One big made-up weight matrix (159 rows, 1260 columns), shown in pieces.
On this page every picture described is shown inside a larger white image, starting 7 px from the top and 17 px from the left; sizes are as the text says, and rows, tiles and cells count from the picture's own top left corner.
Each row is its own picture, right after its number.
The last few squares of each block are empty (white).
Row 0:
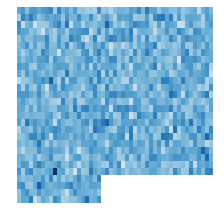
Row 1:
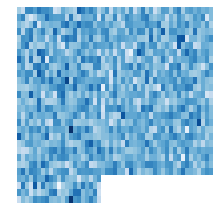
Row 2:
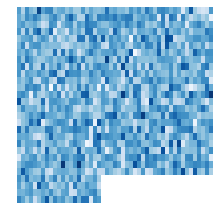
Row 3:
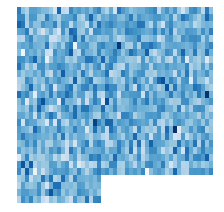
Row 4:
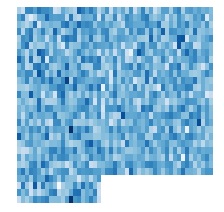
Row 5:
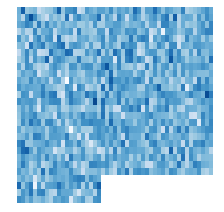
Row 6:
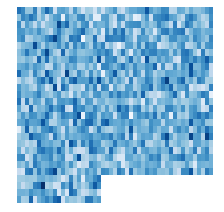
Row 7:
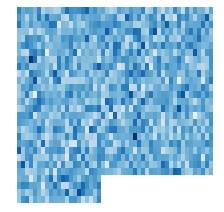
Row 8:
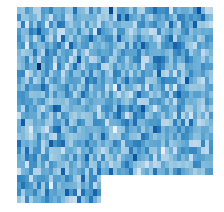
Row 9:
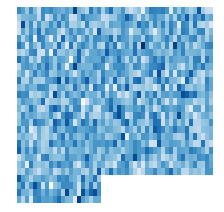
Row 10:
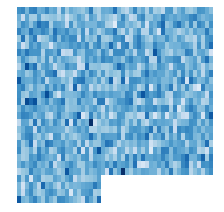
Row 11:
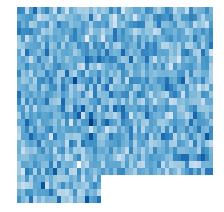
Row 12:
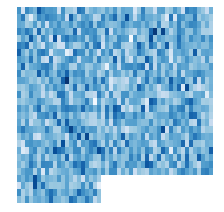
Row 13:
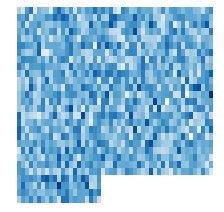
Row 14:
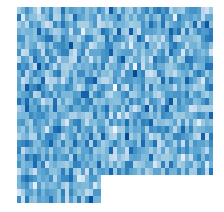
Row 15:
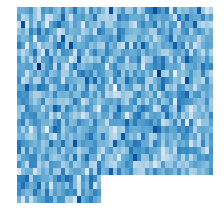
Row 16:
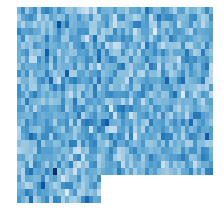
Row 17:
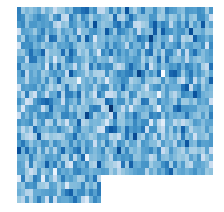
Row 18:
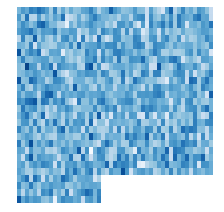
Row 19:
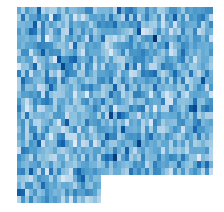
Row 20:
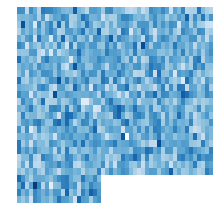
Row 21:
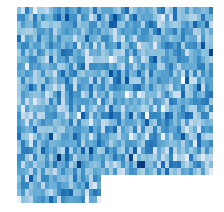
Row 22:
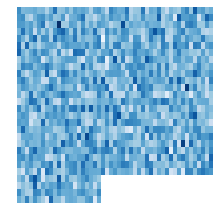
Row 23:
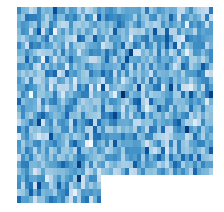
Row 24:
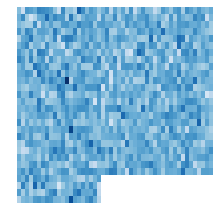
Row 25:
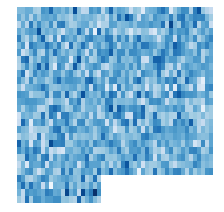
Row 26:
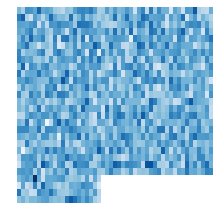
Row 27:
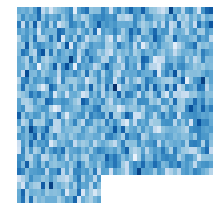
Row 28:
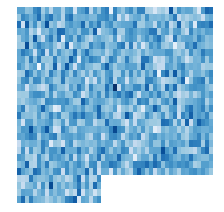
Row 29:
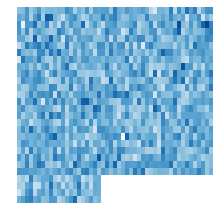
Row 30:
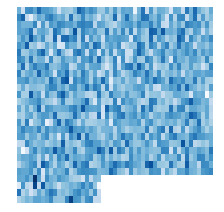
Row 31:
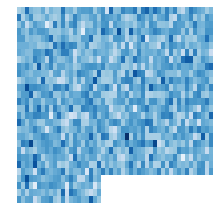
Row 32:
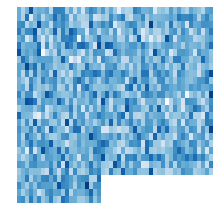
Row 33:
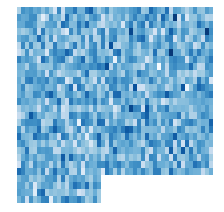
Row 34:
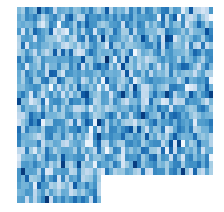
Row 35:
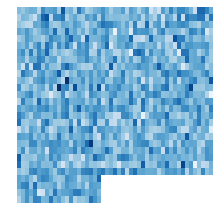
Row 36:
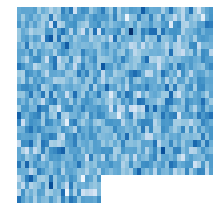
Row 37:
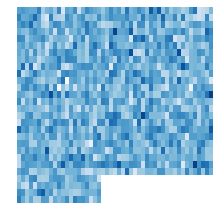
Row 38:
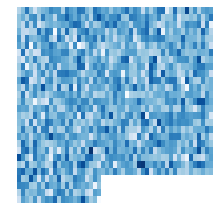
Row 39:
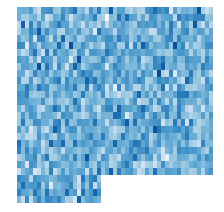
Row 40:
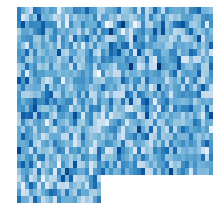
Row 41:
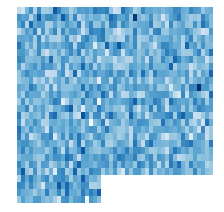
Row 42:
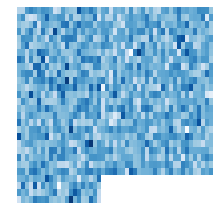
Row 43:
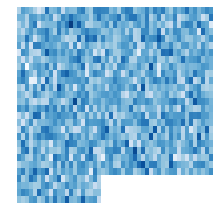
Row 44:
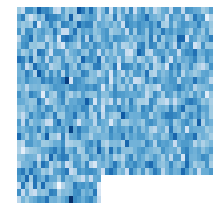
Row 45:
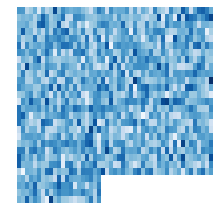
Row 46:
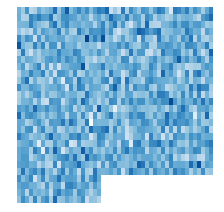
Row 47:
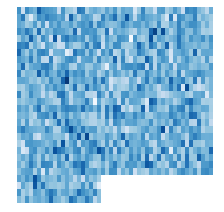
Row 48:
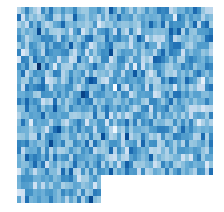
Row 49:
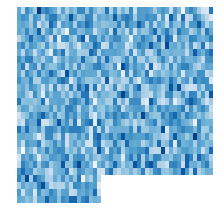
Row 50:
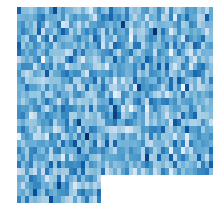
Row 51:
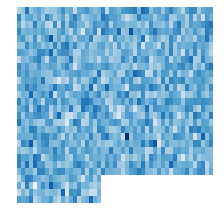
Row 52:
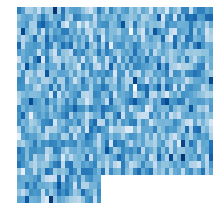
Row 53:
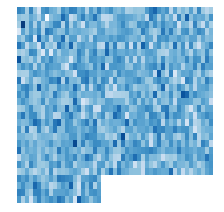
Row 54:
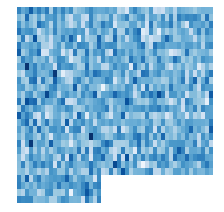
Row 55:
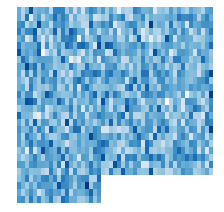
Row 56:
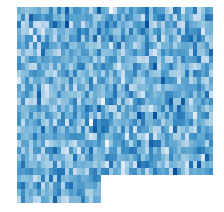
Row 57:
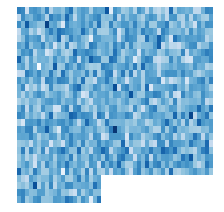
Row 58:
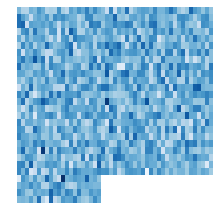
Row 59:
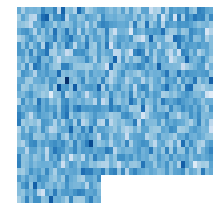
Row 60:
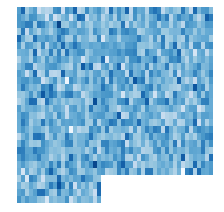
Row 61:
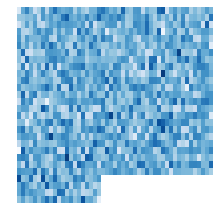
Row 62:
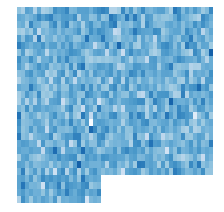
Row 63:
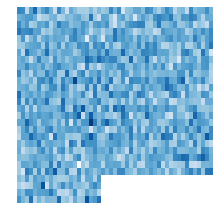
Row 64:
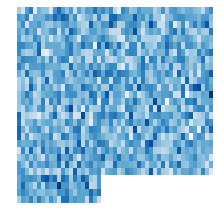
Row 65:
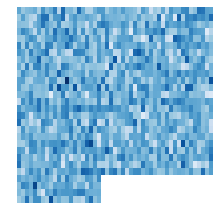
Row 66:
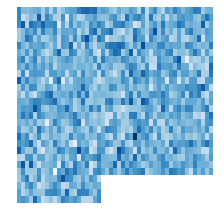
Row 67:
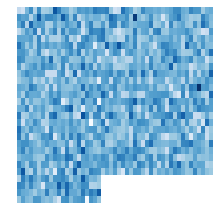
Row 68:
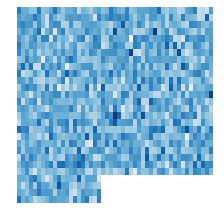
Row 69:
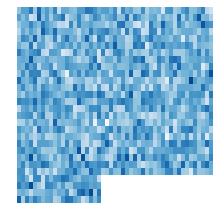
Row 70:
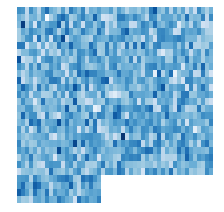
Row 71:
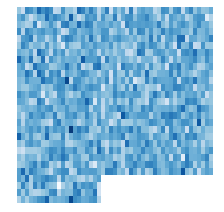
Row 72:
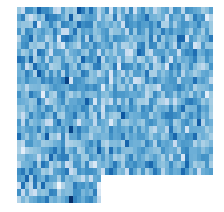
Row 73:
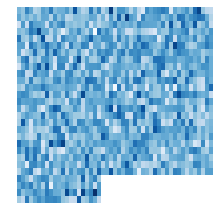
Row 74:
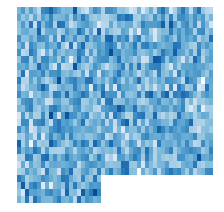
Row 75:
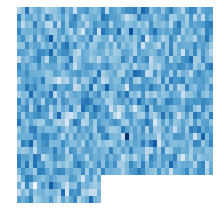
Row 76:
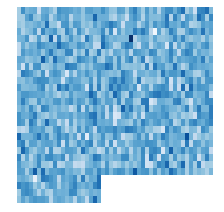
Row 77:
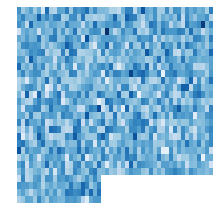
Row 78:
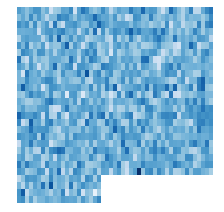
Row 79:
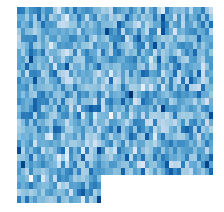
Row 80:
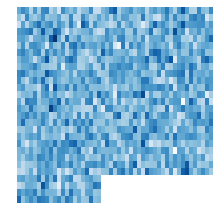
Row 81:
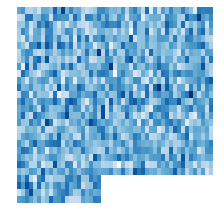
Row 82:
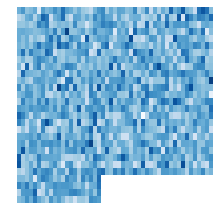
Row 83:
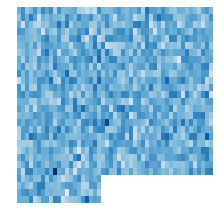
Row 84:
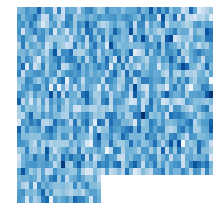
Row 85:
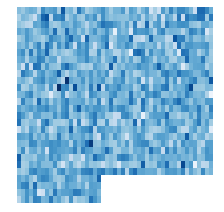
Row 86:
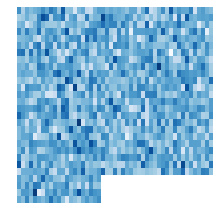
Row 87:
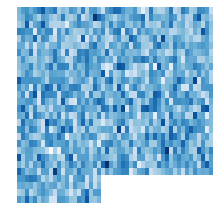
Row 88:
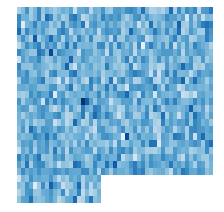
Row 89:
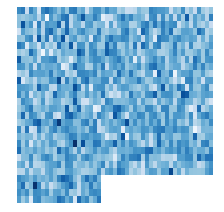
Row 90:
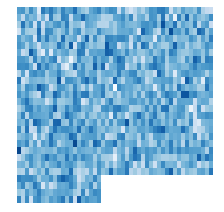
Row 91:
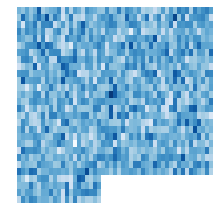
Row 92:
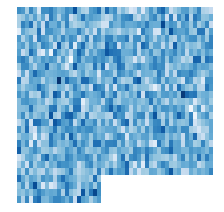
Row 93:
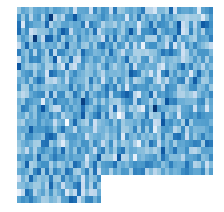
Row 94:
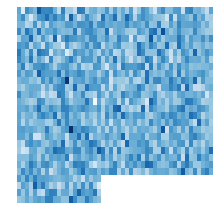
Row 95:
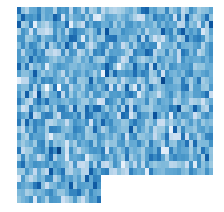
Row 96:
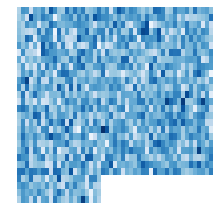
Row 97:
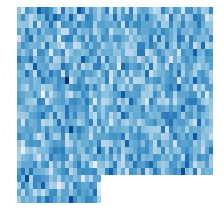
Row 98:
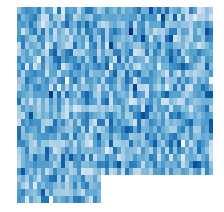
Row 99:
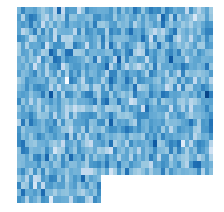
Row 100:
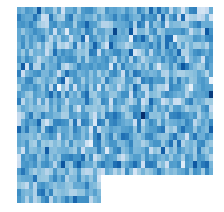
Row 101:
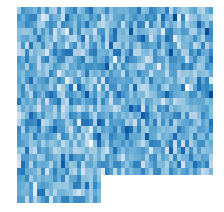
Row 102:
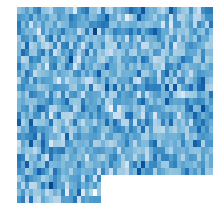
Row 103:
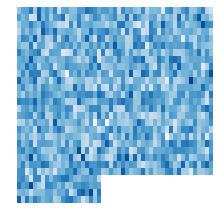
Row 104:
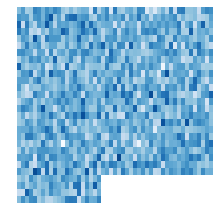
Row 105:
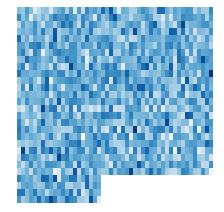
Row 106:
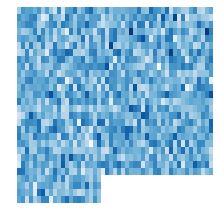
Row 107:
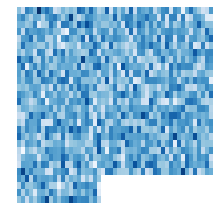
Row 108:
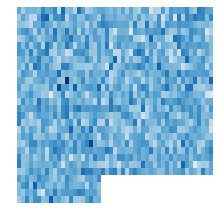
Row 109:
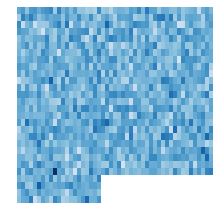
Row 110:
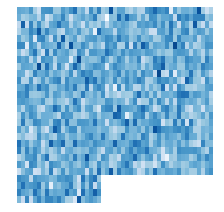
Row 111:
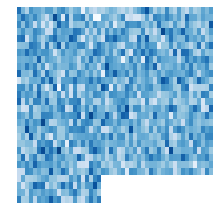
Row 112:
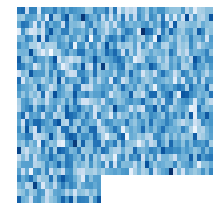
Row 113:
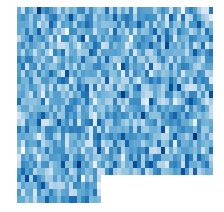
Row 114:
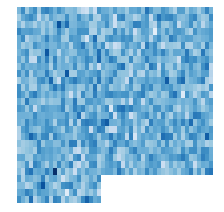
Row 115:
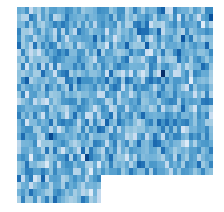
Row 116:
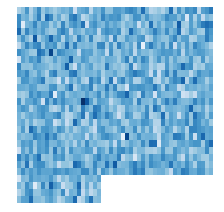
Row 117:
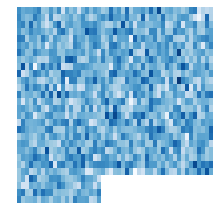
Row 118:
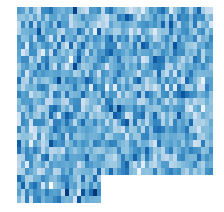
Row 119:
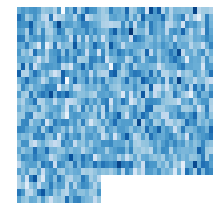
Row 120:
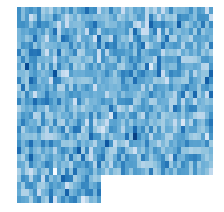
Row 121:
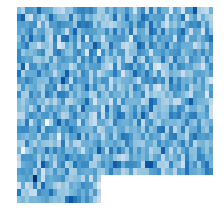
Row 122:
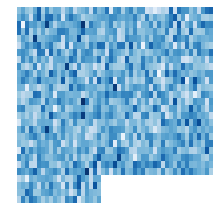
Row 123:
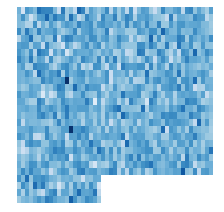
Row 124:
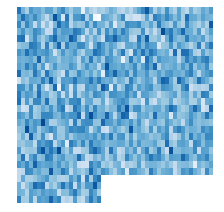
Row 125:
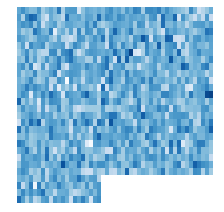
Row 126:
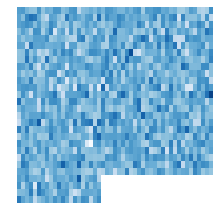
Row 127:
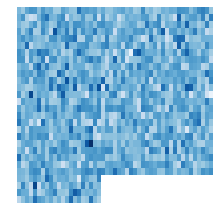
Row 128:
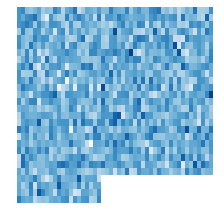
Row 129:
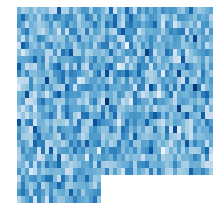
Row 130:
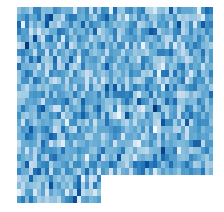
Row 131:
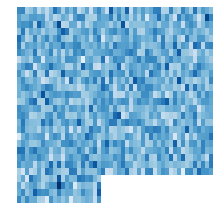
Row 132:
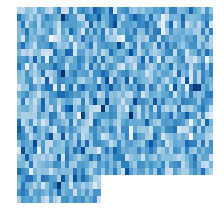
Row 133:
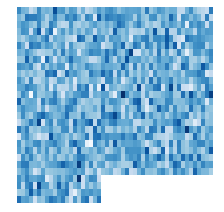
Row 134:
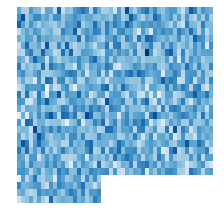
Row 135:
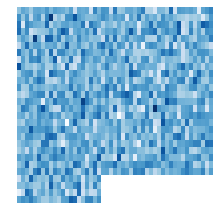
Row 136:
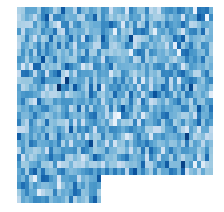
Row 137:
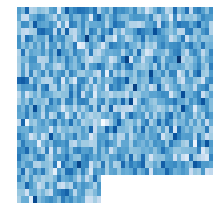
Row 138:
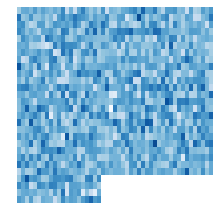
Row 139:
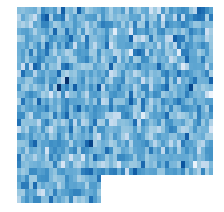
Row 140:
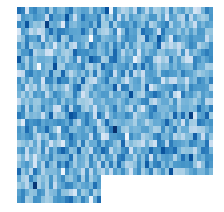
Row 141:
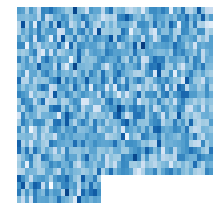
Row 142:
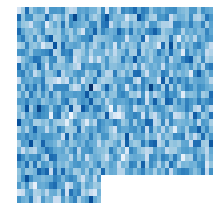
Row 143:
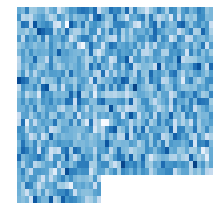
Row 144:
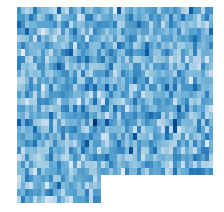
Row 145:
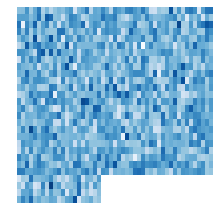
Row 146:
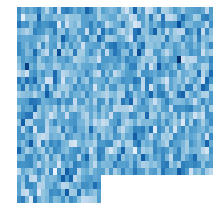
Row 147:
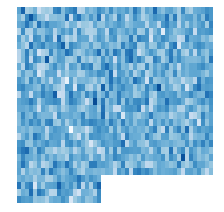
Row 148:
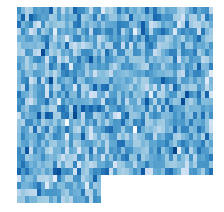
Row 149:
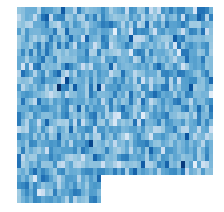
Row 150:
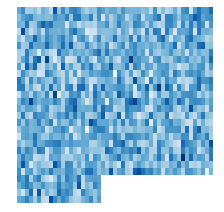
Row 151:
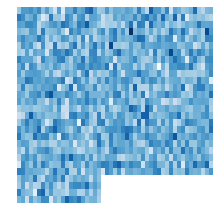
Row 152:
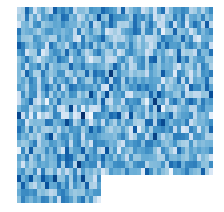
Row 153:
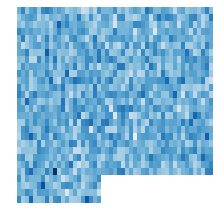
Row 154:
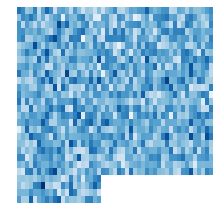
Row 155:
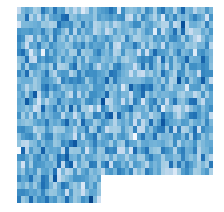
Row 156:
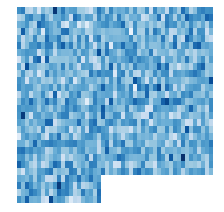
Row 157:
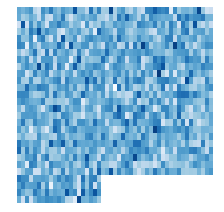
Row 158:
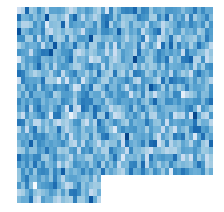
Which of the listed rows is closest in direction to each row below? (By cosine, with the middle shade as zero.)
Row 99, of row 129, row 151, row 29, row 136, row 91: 151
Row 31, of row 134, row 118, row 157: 157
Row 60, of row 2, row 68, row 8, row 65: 68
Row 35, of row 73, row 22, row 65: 65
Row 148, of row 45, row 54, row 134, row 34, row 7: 134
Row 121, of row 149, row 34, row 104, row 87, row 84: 84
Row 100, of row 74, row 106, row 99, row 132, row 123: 106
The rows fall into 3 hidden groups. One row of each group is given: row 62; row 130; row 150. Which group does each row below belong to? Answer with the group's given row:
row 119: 150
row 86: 150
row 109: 62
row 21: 62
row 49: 150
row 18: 62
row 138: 130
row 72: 150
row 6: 62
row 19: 130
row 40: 62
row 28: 130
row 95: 62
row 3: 62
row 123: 150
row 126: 150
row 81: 150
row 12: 150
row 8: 130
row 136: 150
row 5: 150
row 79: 62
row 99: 150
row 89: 130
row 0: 62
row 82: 150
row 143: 62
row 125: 150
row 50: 150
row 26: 150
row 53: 130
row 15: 130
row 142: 130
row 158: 130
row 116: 130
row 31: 130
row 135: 130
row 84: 150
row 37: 150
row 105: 62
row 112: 130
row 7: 62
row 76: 150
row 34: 150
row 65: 150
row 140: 130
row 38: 62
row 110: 130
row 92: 130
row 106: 150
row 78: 130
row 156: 150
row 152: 62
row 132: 62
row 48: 130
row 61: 62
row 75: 130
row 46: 62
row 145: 130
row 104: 130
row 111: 62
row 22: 150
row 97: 150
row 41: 62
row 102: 130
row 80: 62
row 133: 150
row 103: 62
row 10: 62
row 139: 150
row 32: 62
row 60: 150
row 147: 150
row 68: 150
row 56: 62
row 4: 150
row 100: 150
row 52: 150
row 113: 150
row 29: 130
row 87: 62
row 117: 150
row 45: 150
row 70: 130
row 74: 130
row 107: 150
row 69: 62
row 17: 62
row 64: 62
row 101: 150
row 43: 62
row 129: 62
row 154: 62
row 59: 150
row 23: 150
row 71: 150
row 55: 62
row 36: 130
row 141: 130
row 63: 62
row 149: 150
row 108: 150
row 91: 130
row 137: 62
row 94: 150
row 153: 62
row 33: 150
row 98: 150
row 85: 150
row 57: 130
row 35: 150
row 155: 62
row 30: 150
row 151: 150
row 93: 130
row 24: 150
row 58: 62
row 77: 62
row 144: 62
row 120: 62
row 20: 130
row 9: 130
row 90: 130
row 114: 62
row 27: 130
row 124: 62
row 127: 150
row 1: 150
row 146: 62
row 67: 62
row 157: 130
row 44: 150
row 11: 62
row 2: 150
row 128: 150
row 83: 62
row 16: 62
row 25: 130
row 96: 62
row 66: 62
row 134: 62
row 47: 150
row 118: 130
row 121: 150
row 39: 130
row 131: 150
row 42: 150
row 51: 130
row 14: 130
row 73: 130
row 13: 62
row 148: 62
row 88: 130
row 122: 130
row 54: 62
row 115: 62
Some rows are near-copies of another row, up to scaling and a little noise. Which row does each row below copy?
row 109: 0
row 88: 116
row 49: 113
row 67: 41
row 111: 124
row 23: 133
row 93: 135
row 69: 103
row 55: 32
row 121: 26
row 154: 6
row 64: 13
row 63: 11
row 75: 51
